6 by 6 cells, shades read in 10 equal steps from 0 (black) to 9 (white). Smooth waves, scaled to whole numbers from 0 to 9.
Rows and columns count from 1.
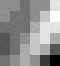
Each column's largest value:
5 5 6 7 8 9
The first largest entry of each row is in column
6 6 5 5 4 3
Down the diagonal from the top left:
5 4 4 7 6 0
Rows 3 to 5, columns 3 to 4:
4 6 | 5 7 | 6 7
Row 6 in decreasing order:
6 5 5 4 2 0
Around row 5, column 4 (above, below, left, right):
7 5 6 6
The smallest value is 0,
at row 6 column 6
